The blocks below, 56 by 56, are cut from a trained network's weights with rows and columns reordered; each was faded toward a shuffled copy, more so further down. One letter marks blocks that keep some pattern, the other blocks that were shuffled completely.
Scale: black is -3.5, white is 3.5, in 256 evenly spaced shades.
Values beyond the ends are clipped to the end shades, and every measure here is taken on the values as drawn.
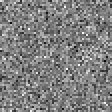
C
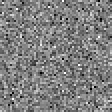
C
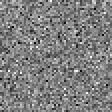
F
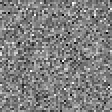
F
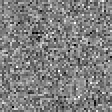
C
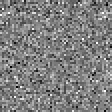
C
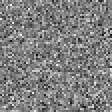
F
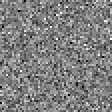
C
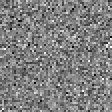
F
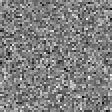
F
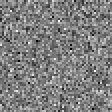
C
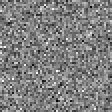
F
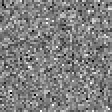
C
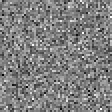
C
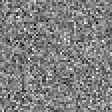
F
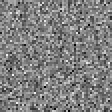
F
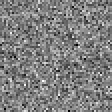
C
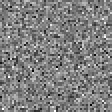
C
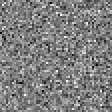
F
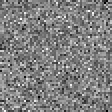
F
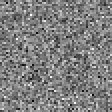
C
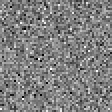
C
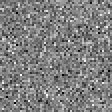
F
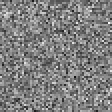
F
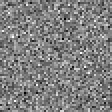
C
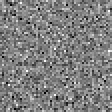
F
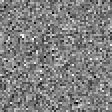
F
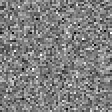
F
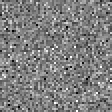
C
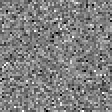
F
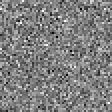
C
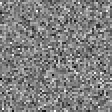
C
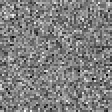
C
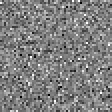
C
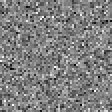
C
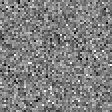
C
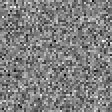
C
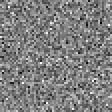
C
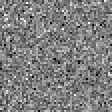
C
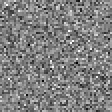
C
